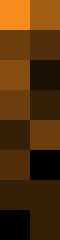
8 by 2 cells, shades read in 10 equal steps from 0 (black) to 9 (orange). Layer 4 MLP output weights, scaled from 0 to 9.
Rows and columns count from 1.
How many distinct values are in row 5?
2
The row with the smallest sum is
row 8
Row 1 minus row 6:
6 6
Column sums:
29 20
